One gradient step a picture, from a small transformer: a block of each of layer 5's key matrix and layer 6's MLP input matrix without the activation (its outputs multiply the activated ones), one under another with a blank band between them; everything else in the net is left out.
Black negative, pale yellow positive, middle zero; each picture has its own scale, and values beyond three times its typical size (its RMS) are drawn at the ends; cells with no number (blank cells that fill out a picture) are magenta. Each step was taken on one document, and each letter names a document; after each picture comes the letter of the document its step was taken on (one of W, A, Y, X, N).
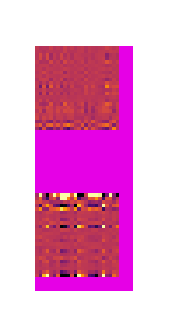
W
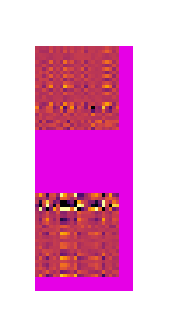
W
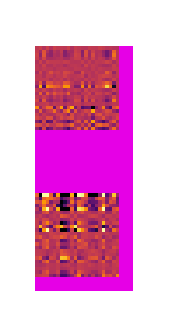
W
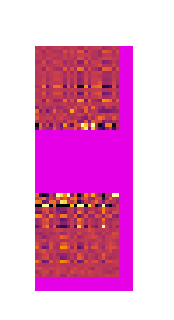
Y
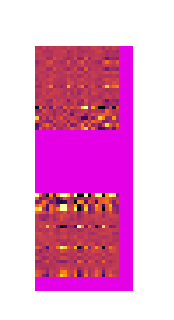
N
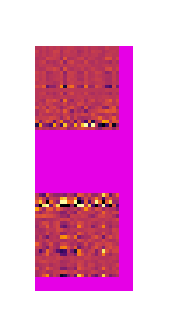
Y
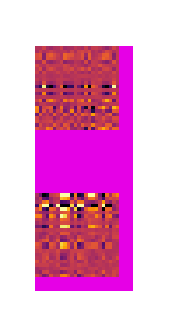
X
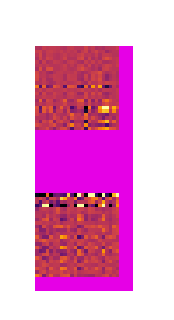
Y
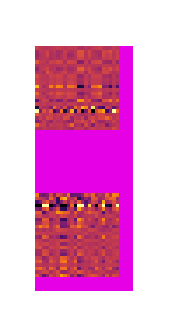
X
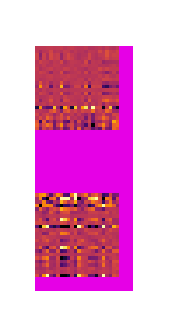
W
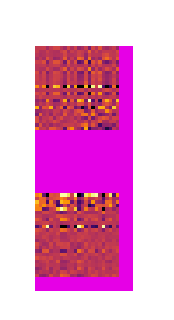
Y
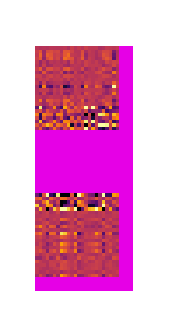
W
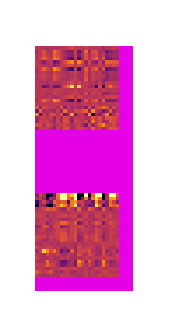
N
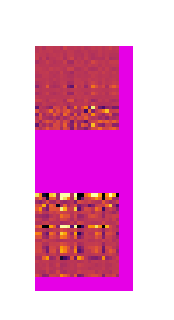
X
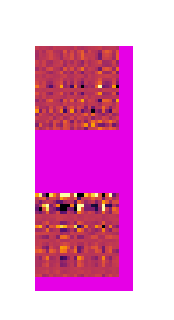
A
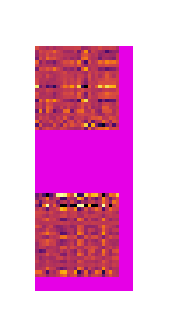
N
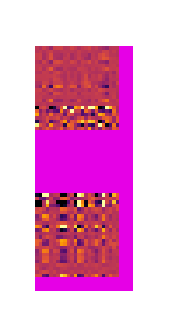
A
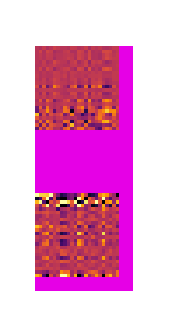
Y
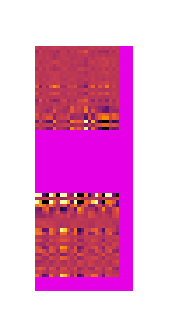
X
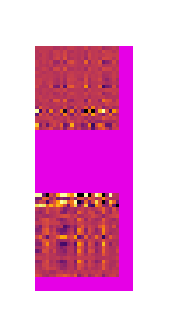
N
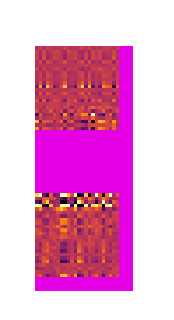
A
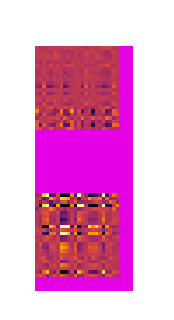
W
